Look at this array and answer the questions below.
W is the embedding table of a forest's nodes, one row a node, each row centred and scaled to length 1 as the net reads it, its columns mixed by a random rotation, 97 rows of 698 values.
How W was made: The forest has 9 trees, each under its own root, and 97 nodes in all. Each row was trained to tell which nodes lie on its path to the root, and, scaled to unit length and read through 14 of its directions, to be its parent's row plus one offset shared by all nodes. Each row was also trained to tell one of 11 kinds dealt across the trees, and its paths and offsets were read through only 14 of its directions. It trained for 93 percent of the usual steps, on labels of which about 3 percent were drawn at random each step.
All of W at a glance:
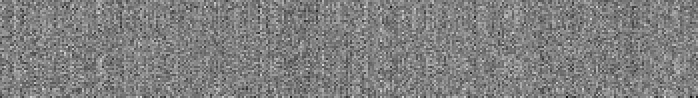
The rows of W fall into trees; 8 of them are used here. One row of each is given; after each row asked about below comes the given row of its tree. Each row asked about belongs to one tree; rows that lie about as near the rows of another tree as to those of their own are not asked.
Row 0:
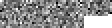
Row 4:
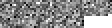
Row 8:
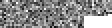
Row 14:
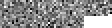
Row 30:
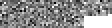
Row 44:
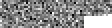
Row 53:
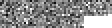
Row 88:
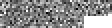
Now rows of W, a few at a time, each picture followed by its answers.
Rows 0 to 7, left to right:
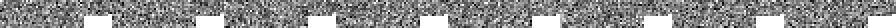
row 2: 88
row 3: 4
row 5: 44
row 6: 44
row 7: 8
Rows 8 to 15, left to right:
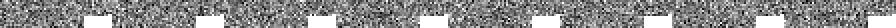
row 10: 88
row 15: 88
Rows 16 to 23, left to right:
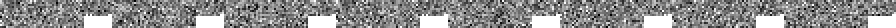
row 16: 88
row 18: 0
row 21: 8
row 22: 14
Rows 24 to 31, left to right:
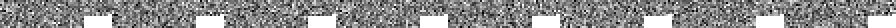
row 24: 0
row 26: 88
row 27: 0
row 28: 4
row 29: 8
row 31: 44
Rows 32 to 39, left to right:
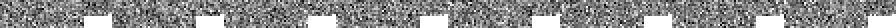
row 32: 88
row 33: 88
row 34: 30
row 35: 44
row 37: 4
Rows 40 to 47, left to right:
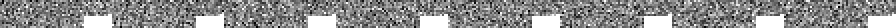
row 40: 53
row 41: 44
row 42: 53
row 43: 8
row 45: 88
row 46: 30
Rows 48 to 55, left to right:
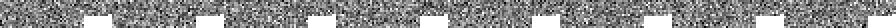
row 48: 30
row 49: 44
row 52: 44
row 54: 53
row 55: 8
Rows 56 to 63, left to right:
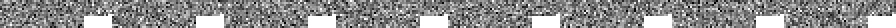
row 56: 8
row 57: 4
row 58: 88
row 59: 4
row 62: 14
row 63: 88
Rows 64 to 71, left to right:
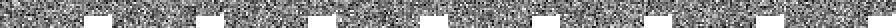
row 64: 4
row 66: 44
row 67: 44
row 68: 4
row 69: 4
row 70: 8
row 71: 44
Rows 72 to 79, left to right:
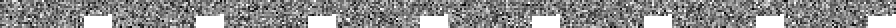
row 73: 8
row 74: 0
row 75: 88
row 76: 44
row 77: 8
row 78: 30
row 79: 8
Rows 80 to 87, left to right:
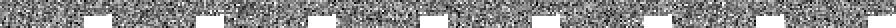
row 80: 44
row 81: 8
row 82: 4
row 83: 88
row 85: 53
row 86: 4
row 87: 44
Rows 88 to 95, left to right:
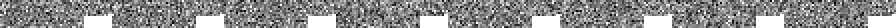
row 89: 4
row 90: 8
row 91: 88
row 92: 0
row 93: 8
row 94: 4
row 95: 53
